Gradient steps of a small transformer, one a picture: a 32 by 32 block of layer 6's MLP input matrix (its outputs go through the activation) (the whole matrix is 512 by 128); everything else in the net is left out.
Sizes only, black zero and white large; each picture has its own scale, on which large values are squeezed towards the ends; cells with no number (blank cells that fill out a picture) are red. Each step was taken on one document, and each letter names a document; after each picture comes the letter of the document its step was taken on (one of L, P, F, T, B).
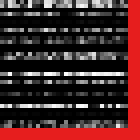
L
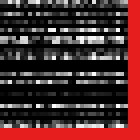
L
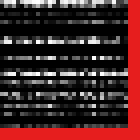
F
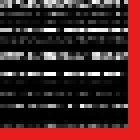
L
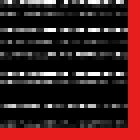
L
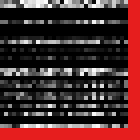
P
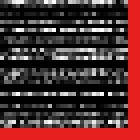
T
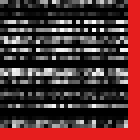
T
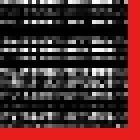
P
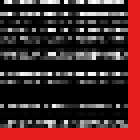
L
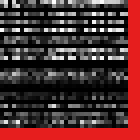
T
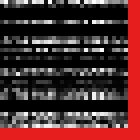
P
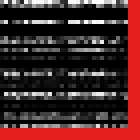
P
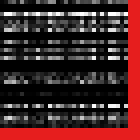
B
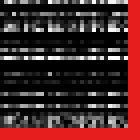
B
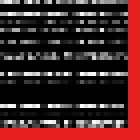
L
